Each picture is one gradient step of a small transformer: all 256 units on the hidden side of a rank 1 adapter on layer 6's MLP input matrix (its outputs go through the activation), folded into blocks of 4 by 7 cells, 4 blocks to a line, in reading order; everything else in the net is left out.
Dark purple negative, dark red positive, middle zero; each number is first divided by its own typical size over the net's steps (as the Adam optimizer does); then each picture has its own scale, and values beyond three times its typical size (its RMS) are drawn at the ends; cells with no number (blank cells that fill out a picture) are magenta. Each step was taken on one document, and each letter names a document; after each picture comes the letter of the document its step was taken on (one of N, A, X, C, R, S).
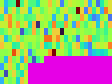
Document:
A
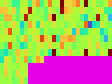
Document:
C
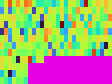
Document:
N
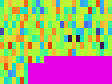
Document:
N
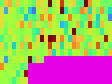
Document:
C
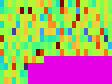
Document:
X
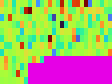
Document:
C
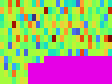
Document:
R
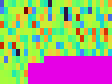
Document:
R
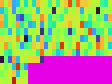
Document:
R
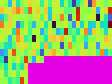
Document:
X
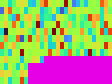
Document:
N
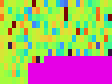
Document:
R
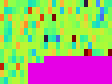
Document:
A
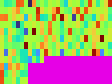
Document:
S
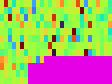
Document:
C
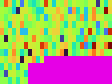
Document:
S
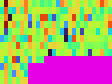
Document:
N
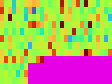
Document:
C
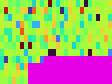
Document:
C
